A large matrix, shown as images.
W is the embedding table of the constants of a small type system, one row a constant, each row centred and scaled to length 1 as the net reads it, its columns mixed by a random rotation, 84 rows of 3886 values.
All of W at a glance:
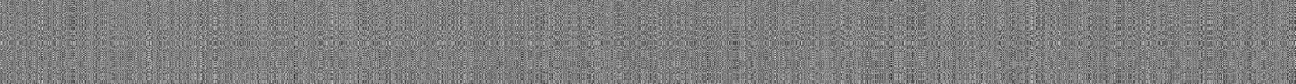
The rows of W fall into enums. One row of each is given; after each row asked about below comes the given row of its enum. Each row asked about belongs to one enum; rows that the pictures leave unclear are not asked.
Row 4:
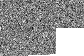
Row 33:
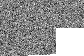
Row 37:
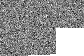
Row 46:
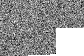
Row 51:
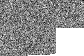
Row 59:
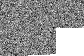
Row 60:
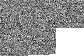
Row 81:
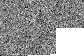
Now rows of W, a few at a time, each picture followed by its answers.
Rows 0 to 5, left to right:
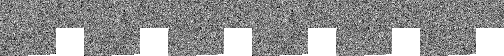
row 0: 46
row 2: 4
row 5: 33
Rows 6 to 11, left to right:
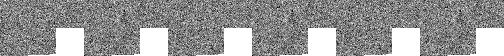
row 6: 60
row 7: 81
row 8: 33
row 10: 33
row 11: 81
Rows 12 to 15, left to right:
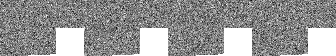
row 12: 37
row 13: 4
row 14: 51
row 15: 33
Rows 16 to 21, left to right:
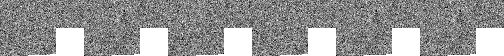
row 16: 33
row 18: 46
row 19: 33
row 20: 81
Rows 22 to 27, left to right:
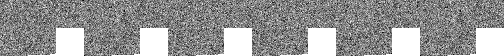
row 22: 51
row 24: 33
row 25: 33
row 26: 46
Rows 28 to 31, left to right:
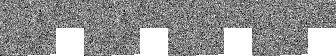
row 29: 81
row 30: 37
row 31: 60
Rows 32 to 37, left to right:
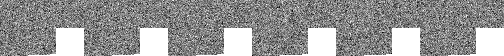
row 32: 33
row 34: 60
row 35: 81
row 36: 46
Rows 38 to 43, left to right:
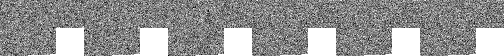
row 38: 59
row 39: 33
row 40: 81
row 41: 60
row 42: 60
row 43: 60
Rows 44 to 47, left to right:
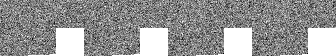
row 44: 60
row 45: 33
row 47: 46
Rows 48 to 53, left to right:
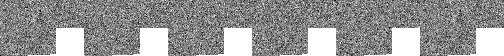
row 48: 81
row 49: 60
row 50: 37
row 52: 59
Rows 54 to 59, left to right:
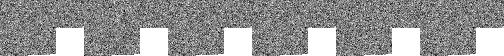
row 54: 59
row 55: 81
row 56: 59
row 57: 59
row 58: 33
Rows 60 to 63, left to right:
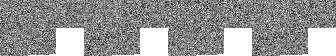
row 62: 4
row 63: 46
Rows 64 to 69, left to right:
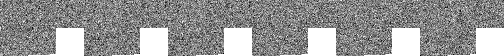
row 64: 4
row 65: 46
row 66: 46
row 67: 60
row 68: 60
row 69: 81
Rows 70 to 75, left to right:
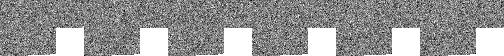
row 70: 59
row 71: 81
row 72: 51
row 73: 37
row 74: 46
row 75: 46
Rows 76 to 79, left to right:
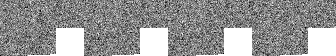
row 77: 46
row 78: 46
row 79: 59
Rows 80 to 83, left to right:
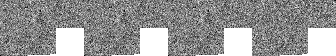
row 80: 81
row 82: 81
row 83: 51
